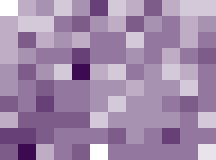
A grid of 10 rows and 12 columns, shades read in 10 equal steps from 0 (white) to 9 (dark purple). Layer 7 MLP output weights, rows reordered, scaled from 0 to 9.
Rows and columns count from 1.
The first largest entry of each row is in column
6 5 2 5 5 3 3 2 1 2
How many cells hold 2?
14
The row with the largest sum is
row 9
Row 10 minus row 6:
2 4 -3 0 1 -4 1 2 1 1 3 -4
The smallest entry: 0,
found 2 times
